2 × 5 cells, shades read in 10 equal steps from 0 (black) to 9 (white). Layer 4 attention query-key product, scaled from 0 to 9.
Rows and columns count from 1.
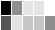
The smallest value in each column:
0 5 7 7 5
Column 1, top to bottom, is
0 3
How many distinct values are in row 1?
4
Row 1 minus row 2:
-3 -3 1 1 4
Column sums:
3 13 15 15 14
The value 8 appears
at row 1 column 3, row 1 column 4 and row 2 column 2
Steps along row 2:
up down same down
